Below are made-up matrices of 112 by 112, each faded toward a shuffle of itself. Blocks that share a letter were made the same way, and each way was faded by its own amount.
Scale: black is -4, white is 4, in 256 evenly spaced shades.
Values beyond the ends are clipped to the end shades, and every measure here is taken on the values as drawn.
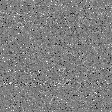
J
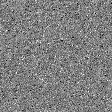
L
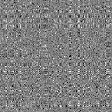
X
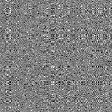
X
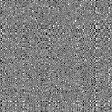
X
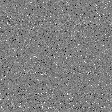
J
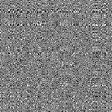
X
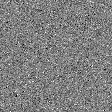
L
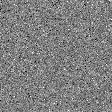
L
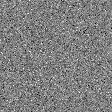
L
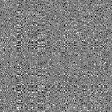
X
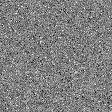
L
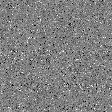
J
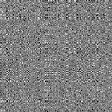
X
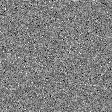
L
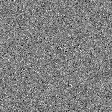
L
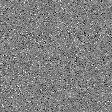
J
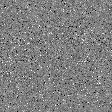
J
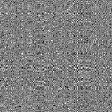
X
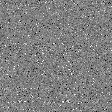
J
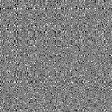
X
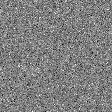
L
